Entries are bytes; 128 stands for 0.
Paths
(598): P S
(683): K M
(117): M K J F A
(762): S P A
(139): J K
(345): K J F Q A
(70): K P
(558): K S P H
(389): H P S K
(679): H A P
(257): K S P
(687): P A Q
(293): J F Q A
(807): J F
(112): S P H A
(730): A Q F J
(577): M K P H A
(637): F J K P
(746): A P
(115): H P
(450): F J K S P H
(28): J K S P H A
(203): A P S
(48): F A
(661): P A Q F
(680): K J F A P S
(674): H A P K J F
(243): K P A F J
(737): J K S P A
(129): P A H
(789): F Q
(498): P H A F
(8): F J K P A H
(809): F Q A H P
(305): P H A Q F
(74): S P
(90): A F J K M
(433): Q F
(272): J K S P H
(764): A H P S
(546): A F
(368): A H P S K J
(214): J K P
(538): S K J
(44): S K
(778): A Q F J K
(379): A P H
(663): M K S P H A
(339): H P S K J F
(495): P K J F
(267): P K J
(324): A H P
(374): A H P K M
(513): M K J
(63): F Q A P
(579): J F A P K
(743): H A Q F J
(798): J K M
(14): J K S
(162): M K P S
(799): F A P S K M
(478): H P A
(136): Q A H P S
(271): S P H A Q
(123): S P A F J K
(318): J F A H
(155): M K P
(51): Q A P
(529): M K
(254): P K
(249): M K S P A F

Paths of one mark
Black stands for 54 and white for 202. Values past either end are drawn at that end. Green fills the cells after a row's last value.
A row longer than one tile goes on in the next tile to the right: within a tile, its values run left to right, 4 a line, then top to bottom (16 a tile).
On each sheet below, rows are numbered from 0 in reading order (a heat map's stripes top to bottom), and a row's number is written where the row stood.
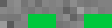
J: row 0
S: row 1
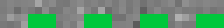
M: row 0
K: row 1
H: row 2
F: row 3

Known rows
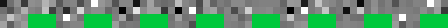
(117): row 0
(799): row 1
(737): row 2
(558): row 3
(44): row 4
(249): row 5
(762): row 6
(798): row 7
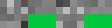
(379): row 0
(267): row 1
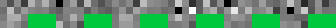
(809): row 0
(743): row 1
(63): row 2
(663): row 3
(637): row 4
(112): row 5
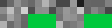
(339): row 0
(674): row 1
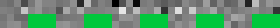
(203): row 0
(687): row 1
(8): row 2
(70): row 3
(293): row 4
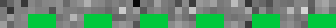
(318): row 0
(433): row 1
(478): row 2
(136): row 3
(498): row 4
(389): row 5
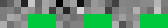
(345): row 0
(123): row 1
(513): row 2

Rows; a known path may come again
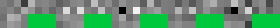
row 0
(63)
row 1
(155)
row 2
(257)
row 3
(764)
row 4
(271)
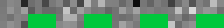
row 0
(679)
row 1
(809)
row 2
(129)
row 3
(368)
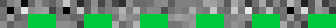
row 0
(737)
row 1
(112)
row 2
(495)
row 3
(529)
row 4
(577)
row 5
(28)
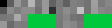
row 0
(778)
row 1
(598)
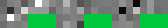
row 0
(799)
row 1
(379)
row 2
(762)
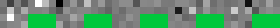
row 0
(374)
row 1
(730)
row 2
(546)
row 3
(74)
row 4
(478)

